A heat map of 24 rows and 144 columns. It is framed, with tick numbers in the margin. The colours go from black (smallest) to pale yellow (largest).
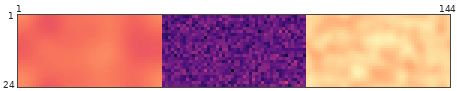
The table splits into one row of 3 panels. Panel 1,1: high, smooth, faint in contrast. Panel 1,2: low, fine-grained. Panel 1,3: very high, blotchy, faint in contrast.
